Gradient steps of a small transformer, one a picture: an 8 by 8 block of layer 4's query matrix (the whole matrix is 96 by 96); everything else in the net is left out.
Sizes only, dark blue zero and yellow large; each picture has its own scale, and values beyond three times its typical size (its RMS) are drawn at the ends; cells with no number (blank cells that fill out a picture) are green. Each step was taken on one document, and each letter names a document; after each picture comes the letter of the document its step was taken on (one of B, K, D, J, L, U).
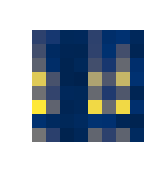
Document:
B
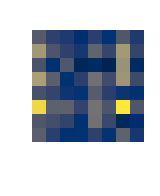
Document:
B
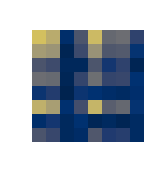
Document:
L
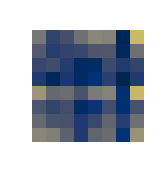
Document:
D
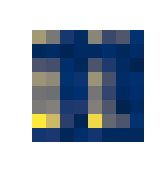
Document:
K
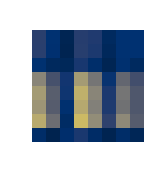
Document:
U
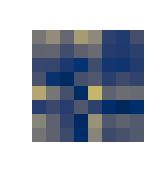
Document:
L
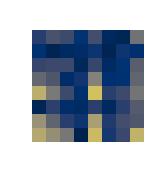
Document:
L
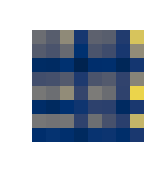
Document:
D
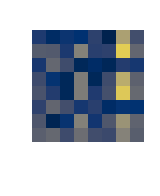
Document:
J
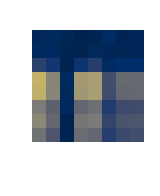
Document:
U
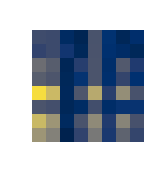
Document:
K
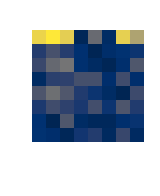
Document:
J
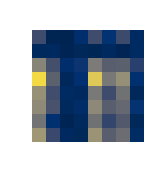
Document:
B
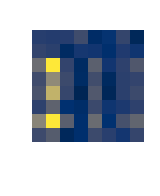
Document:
J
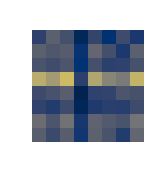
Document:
D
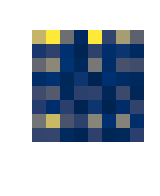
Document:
K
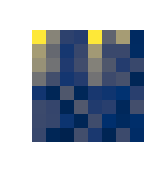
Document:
L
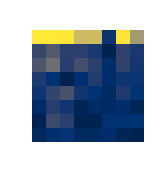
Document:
J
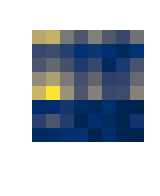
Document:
J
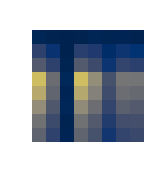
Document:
U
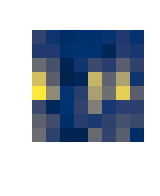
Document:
B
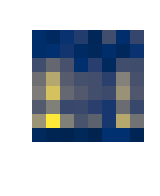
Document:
J
